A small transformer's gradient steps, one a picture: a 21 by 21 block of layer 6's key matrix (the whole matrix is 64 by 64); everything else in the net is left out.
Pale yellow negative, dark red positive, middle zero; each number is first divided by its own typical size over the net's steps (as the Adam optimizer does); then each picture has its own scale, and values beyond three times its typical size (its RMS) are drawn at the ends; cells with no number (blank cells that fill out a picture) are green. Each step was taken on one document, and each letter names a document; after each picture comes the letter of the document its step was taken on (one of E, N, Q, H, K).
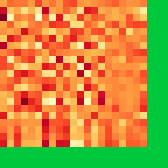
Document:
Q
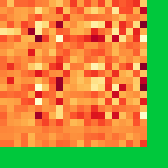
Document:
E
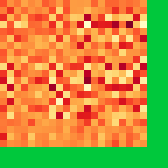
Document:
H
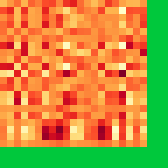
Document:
Q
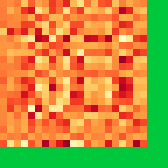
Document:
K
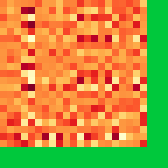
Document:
H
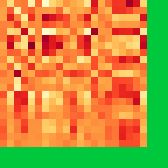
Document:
Q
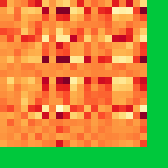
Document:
K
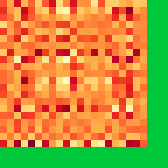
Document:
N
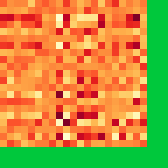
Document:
H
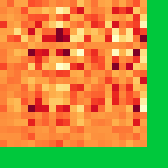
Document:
E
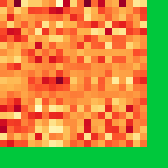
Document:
K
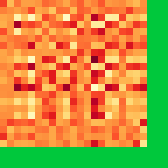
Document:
H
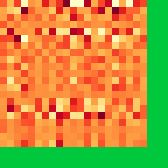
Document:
K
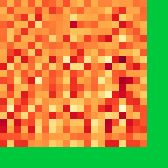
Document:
N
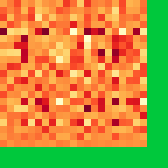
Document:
E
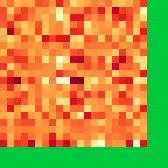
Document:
E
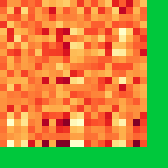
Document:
K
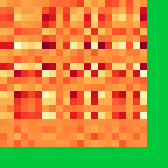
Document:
Q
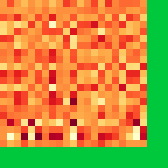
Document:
H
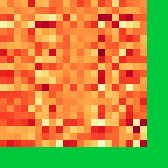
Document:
H
